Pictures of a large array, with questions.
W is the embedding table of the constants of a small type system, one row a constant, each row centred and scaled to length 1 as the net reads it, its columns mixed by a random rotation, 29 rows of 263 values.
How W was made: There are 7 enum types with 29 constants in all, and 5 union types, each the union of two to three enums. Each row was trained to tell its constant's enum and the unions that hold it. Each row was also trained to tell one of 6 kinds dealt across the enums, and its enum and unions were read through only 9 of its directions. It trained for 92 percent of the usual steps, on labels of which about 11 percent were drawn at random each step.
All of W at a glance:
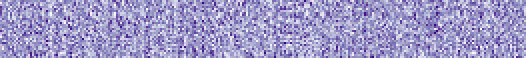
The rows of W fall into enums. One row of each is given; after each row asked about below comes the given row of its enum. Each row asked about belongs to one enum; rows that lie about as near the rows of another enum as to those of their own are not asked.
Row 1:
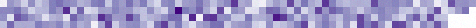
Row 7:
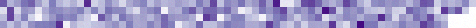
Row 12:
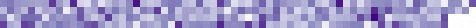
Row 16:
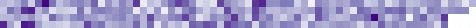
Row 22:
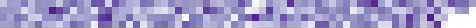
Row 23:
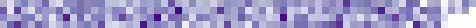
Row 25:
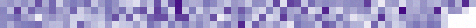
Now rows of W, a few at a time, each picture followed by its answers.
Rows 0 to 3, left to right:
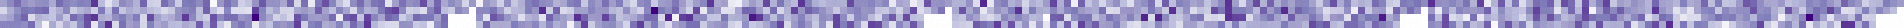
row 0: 16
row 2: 1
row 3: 7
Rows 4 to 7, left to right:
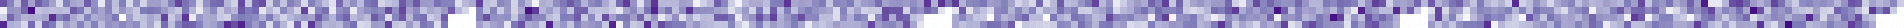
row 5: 22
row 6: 7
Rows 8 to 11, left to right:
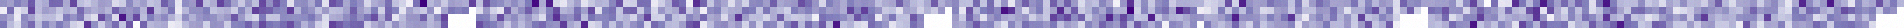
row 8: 12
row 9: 12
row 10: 22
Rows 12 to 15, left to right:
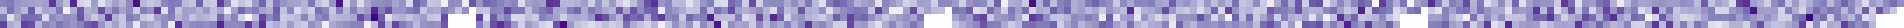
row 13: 16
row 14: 23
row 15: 7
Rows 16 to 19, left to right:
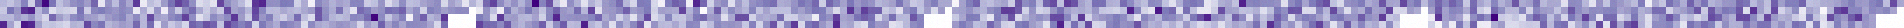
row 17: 12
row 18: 22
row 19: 25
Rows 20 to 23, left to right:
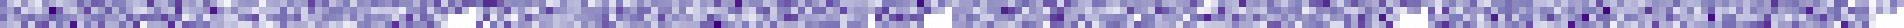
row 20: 22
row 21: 25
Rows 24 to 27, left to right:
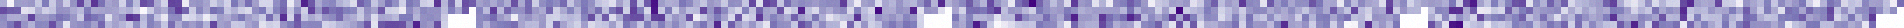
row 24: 23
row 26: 16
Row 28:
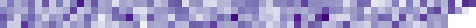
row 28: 16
